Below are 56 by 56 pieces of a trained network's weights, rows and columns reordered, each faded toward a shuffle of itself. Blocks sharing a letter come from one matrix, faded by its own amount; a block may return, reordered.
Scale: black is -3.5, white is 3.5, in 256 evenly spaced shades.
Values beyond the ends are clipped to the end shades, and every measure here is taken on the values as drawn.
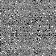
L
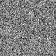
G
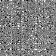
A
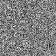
G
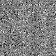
A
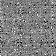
L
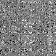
A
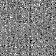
A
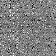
L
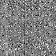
A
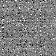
L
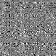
A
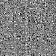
A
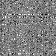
A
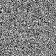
G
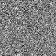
G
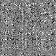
A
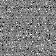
L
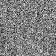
G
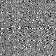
A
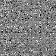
L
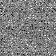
L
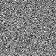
G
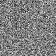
G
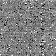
L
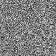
G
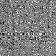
A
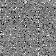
L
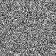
G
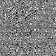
L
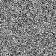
G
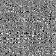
A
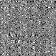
A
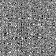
A
